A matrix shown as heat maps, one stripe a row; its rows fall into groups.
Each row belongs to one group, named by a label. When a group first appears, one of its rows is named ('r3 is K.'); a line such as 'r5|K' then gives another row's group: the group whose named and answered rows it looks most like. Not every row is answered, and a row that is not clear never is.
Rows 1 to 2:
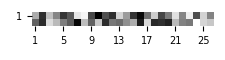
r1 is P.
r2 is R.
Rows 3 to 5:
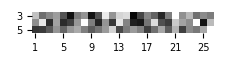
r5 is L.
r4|P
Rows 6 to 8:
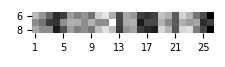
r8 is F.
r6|F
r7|F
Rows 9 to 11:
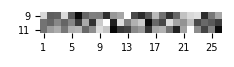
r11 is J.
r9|P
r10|F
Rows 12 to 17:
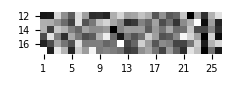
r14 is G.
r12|L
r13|J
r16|L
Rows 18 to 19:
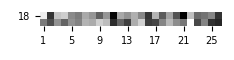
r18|G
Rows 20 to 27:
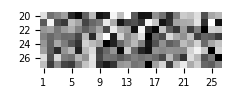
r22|L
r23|F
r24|P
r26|G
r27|P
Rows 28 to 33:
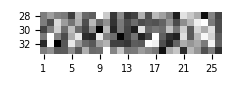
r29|R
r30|R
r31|J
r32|J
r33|F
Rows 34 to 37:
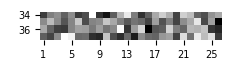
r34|P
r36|F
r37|R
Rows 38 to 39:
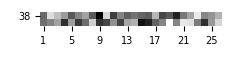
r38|R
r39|P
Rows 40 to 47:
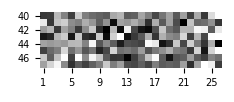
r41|G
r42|P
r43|L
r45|L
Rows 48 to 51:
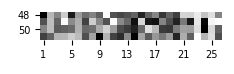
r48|R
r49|L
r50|J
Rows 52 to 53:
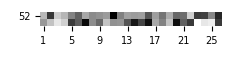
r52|G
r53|R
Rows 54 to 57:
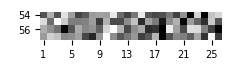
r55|G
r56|F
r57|J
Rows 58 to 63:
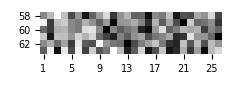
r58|R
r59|G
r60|P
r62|J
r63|L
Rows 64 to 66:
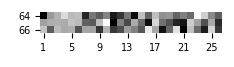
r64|R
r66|G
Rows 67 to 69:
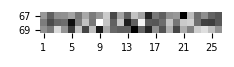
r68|F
